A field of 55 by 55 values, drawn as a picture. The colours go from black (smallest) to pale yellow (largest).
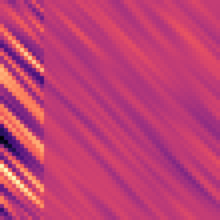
The distribution is heavy-tailed on both sides. Overall the values sit about 50% of the way up the scale. The grain runs diagonally down to the right. A vertical seam about 20% of the way across splits the table, and the right part is calmer. The halves do not mirror each other.
